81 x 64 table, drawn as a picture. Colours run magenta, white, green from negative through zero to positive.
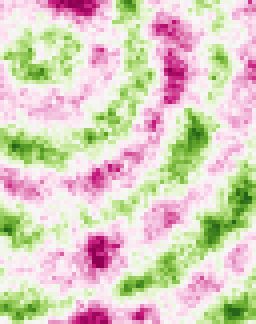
Seam: none. Slope: none. Rings: centred on the top left.
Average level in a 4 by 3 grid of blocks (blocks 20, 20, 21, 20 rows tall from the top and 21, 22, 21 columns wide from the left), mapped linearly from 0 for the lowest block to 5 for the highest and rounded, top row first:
310 | 322 | 205 | 203
